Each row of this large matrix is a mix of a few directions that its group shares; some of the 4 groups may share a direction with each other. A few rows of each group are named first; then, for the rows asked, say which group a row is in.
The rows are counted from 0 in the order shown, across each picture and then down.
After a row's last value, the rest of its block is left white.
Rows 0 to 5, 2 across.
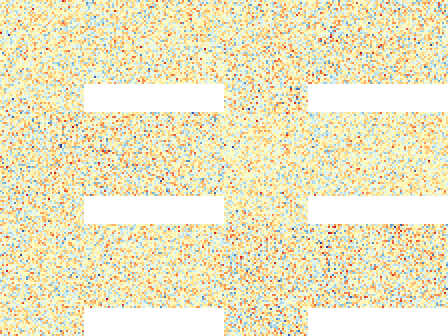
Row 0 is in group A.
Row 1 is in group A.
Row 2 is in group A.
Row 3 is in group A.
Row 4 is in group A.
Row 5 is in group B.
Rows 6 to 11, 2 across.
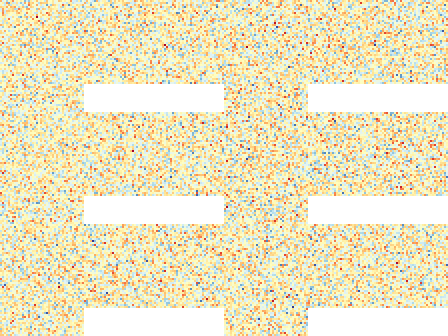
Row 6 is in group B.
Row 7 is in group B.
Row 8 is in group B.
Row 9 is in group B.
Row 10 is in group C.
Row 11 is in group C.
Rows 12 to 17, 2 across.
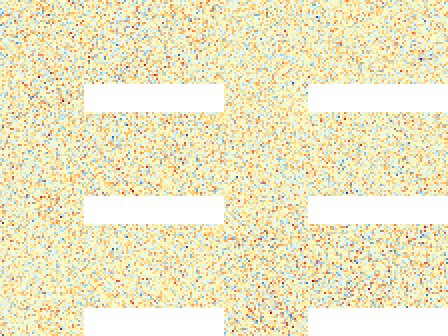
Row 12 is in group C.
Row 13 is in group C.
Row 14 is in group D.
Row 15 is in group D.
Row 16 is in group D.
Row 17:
C
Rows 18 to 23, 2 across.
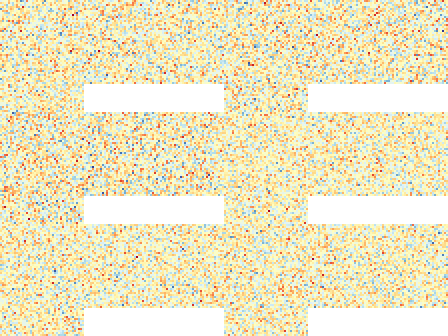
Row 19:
B
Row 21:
B
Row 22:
D
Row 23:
A
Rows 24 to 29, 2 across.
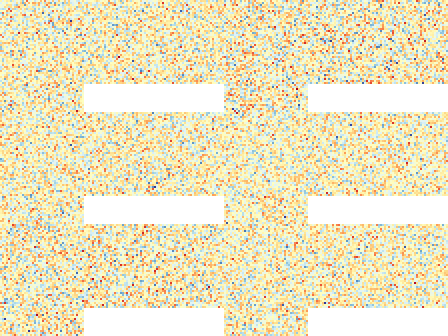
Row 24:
D
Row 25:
A
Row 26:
C
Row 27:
D
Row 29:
A
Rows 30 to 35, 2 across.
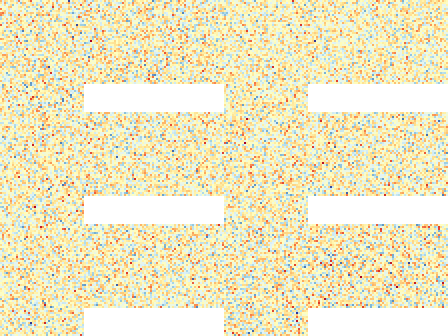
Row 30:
C
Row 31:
C
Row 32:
C
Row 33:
A
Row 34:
B
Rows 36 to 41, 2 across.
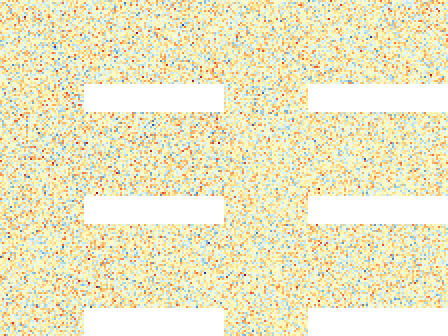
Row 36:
D
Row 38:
B
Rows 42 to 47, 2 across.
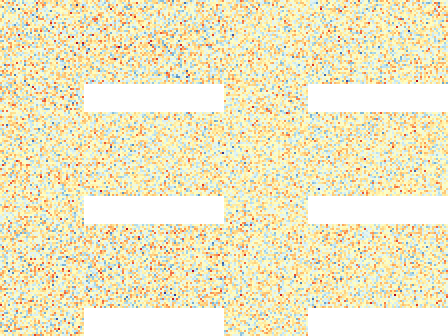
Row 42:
B
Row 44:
A
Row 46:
B
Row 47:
A
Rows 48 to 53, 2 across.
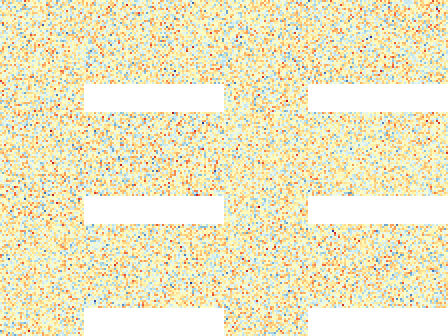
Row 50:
B
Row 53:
B
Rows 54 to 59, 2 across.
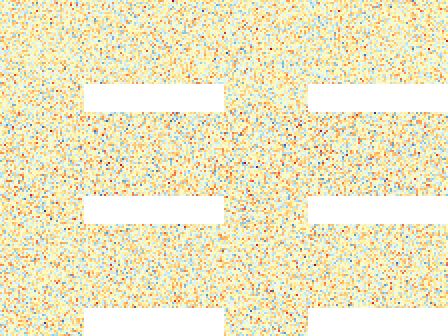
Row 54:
B
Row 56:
B
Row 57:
A
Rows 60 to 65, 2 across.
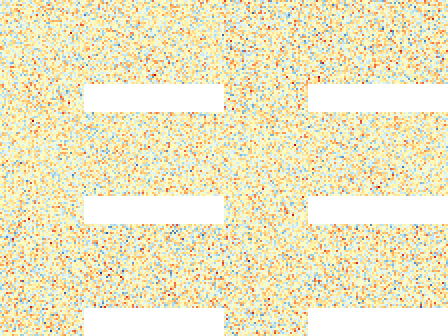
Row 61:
A
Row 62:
A
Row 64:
B
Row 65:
B
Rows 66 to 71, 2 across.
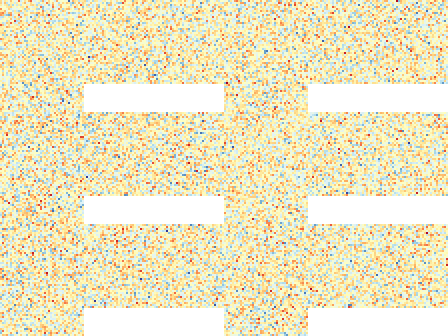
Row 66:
C
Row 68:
C
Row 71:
C
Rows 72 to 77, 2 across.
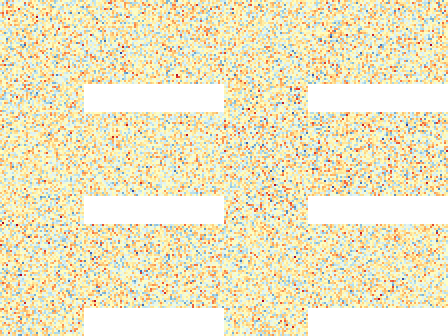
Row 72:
B
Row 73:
A
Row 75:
C
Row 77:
C
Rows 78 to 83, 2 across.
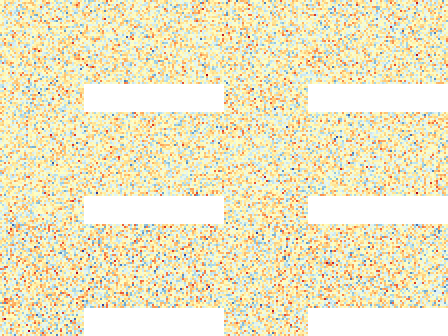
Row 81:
D
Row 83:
A
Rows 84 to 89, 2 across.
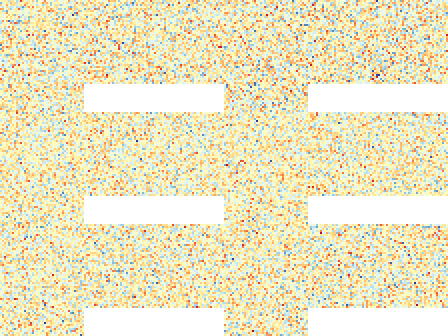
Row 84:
A
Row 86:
A
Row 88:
B
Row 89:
A
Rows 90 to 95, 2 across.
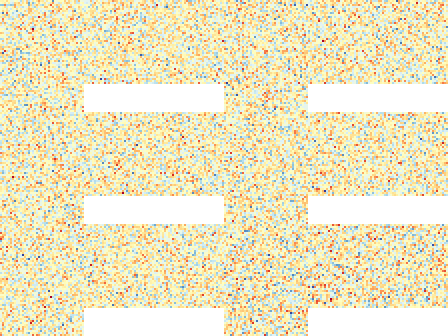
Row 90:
A
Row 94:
C
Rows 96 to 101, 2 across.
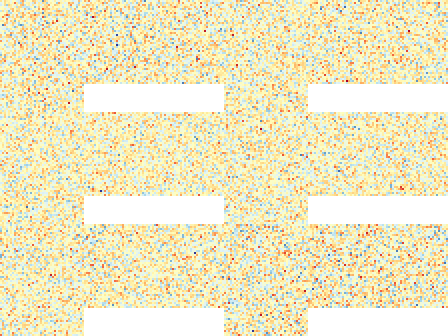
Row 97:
D
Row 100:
C
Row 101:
D
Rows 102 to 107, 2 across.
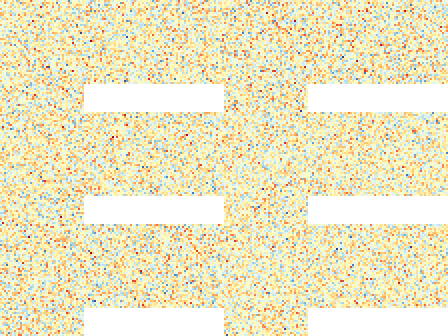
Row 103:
D
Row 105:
C
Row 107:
D
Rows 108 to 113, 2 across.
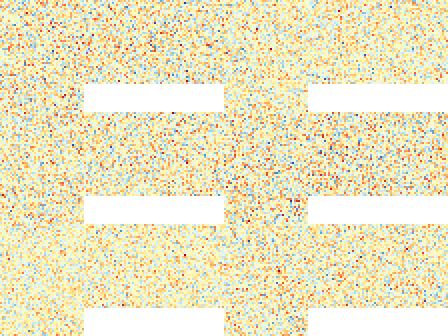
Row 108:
B
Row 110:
B
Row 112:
D
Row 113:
D
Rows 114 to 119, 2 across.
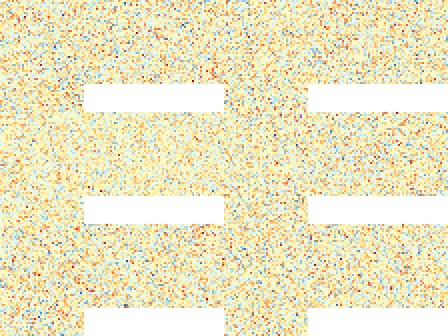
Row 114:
D
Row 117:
B
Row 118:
C
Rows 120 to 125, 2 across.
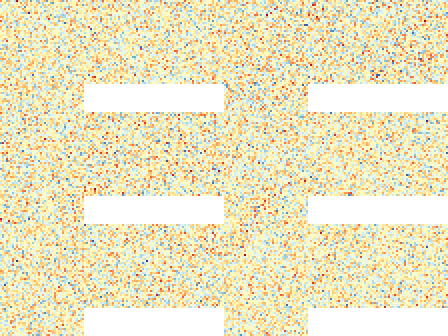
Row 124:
C
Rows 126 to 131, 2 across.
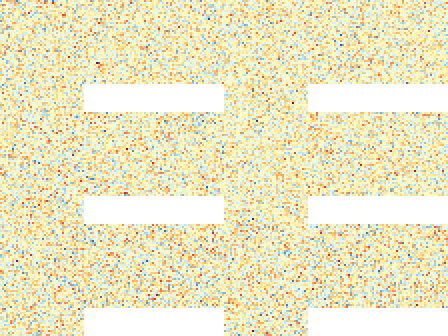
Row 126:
A
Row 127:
C
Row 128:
C
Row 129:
A
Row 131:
D
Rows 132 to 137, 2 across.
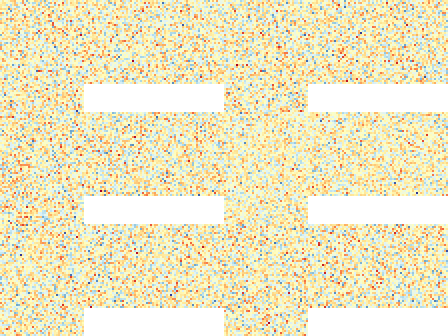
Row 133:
D
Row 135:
A
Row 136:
A
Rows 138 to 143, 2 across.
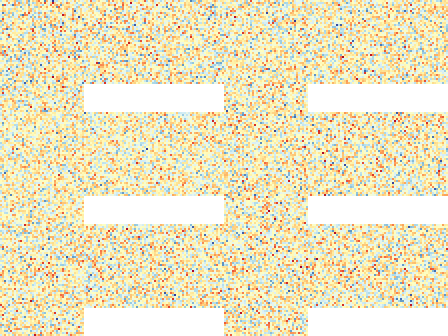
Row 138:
A
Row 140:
C
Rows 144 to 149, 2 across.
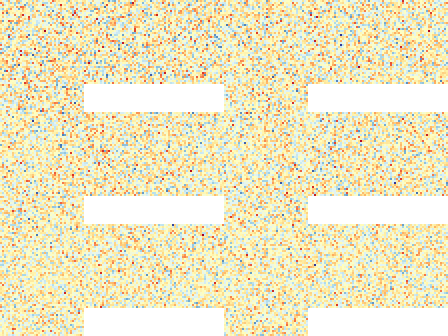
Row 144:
A
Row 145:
C
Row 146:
A
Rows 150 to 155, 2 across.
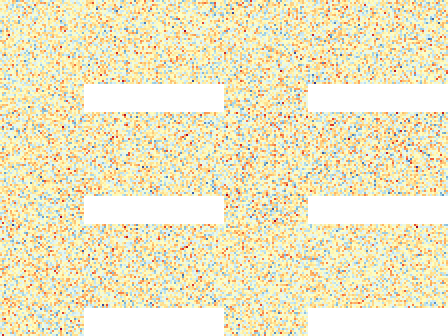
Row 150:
D
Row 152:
D
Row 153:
B
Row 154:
D
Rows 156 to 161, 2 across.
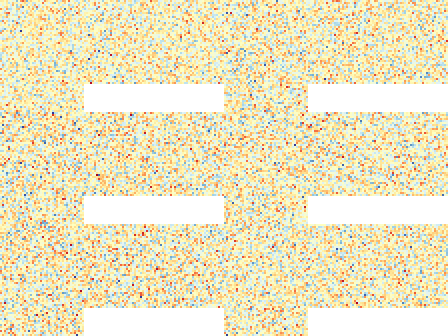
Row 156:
A
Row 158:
A
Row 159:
C
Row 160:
D
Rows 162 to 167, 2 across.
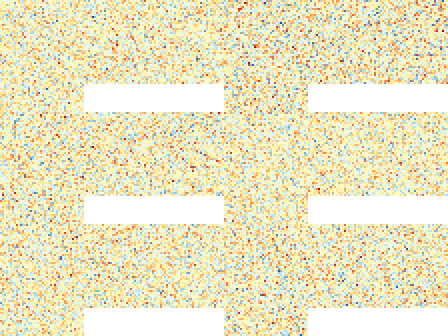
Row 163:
B
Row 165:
A
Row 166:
A
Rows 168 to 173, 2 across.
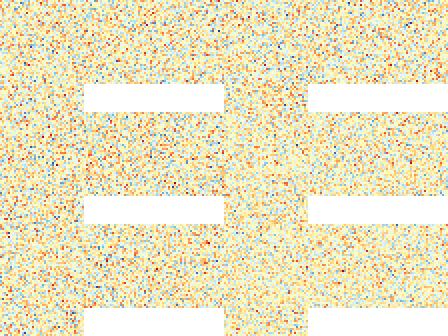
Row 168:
B
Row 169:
D
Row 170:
B
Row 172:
A
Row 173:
B
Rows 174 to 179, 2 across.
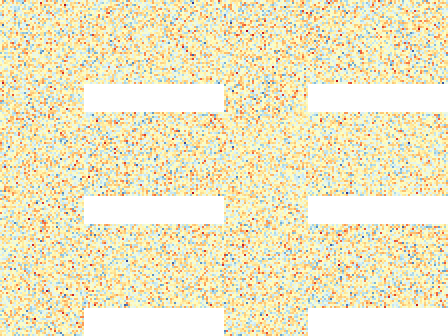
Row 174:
B
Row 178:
C
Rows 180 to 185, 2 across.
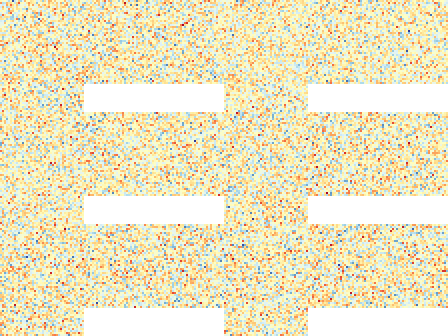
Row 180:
D
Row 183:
D
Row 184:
B
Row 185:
A
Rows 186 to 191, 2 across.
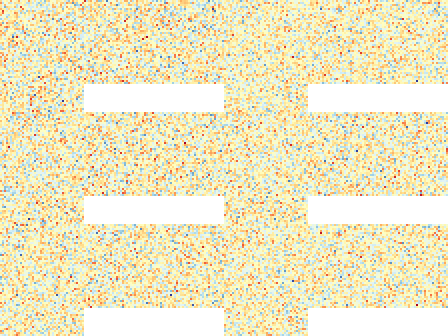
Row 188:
D
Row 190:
A
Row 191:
D
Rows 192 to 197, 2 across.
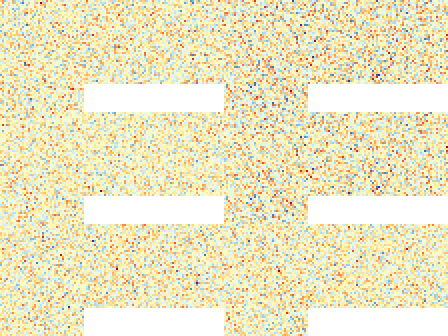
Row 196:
C
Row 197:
D
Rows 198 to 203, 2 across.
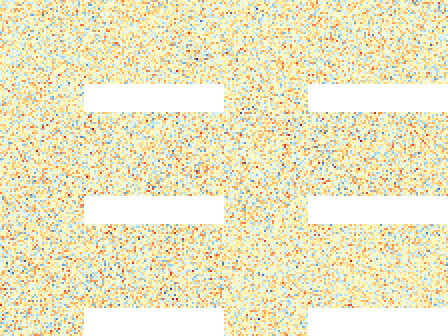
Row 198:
C
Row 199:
A
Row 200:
C
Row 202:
B
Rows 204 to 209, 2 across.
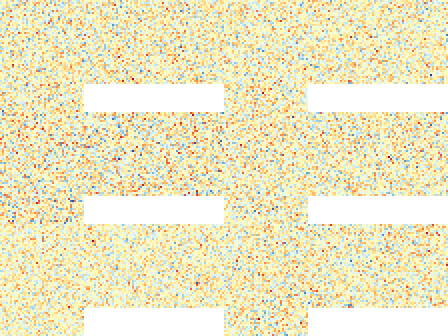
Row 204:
D
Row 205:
C
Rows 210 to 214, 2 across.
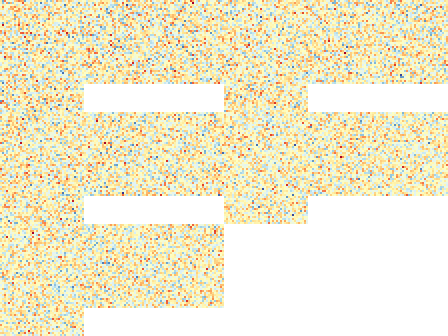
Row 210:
B
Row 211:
B
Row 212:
A
